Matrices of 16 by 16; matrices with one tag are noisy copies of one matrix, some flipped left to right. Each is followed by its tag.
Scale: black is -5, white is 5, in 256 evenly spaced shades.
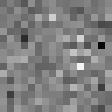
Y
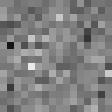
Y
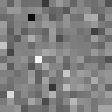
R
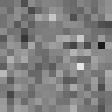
Y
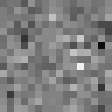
Y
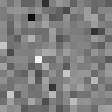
R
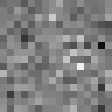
Y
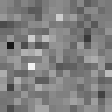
Y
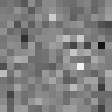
Y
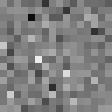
R
